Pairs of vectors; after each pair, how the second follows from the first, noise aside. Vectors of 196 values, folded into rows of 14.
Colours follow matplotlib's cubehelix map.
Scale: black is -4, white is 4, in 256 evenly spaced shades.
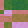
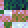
scaled up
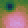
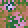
sign-scrambled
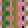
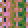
reversed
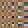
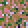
shuffled
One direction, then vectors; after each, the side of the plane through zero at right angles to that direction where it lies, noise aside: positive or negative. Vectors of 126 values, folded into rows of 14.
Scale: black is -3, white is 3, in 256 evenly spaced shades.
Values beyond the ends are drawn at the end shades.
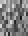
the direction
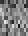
negative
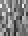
positive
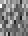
positive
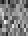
negative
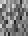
positive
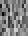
negative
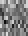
positive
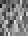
negative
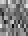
positive
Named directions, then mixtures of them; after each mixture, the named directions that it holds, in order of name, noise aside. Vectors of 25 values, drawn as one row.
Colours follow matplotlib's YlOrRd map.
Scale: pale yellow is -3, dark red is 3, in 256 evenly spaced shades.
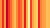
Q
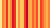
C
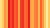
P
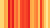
P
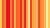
P, Q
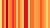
C, Q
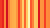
P, Q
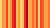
C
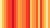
C, P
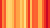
P, Q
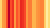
P, Q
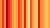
Q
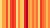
C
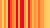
C, P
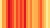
P, Q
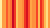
C, P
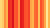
P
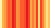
C, P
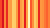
P, Q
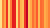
C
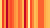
C, Q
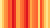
C, P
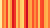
C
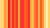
P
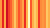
Q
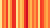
C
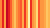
Q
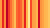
Q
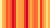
C, P
